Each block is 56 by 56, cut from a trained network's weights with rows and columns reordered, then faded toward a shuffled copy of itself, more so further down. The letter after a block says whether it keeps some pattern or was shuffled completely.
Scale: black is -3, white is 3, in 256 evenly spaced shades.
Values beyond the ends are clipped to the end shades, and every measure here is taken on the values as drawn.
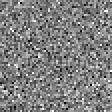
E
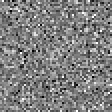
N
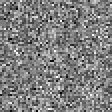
E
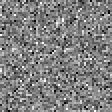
E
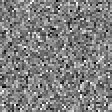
N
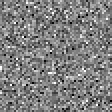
E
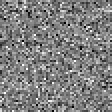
N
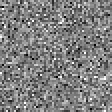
E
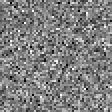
N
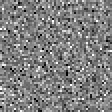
N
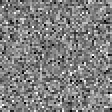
N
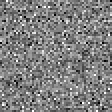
N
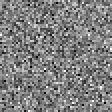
E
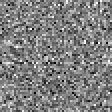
N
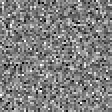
E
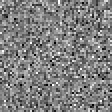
N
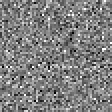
N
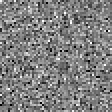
N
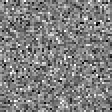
E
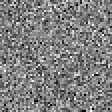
E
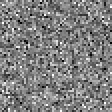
E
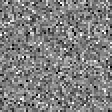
N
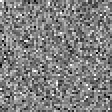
N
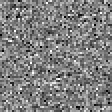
N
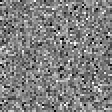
N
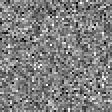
E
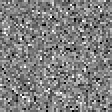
E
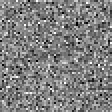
E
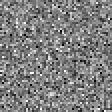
E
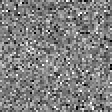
N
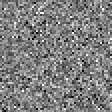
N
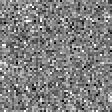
N
